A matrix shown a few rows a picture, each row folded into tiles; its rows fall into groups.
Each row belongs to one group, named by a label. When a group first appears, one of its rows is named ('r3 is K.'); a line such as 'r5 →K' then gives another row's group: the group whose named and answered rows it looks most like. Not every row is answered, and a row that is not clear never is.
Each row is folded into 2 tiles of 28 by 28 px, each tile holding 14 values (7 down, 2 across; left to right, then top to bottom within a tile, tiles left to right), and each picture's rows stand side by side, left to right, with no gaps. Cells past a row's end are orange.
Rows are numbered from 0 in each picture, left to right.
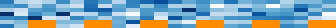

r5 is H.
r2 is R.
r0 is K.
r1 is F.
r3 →H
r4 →H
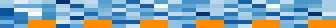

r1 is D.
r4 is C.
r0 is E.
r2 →C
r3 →H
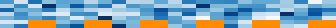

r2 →D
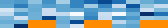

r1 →R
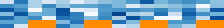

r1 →E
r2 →F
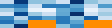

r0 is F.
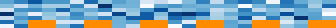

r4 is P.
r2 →K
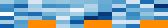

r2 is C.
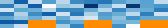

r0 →C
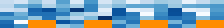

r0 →D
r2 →E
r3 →E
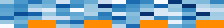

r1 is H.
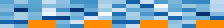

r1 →H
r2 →C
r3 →H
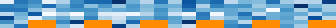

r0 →H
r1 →R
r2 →D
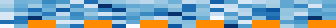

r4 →D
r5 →K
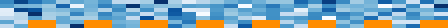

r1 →P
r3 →E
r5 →R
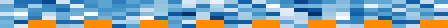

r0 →R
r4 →C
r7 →C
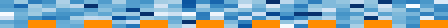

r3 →R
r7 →P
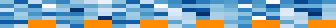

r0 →C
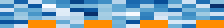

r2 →R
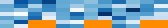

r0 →R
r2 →H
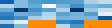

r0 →H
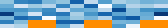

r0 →F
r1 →C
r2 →F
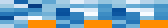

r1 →E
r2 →E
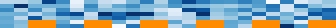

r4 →P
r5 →D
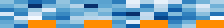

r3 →F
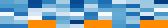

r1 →R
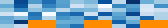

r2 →F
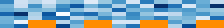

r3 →P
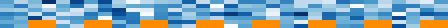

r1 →R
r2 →E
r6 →P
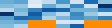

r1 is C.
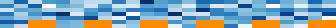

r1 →K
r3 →F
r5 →F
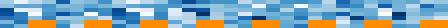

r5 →P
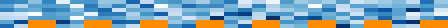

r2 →C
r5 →K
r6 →D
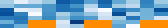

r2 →F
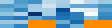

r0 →H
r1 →E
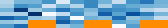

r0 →H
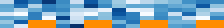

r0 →R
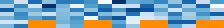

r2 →H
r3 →C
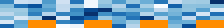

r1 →K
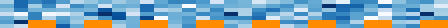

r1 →D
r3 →P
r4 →K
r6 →H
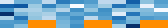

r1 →P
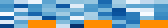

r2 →E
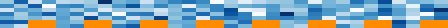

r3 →P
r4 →E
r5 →K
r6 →R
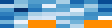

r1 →R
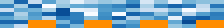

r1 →E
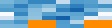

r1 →H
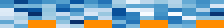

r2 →E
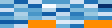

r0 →C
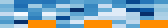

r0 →R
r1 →H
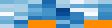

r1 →E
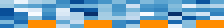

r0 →E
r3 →F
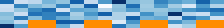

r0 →D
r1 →C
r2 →D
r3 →F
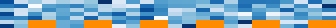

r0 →K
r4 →R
